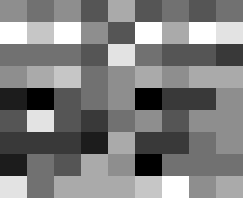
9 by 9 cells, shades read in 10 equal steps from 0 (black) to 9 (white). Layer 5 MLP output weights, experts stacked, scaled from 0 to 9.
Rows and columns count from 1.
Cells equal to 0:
3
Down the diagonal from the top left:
5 7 4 4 5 5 2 4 6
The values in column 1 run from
1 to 9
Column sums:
38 39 42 34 48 36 38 41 45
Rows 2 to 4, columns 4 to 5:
5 3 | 3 8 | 4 5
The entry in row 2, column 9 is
8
